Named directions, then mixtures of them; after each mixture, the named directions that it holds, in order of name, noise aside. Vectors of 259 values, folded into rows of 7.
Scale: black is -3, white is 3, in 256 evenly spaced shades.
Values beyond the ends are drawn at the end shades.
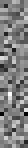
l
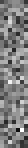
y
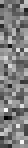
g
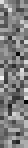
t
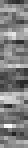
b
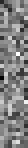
t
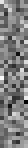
t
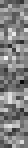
b, g, l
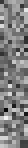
g, l, t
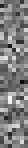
b, g, l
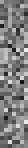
g, t, y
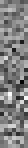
b, l, t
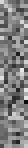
t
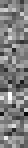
b, l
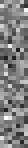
g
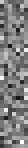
g, t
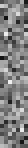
g, l, y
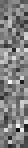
g, y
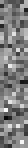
b, g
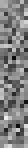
g, t, y
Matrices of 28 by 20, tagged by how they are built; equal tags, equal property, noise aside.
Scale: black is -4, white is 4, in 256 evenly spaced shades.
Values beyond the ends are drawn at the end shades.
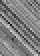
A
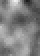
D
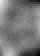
D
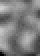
D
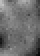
D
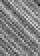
A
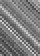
A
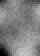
D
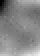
D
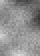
D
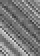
A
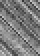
A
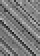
A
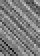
A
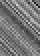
A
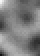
D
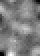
D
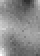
D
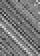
A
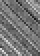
A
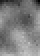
D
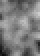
D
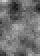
D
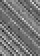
A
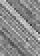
A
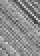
A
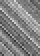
A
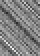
A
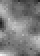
D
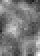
D
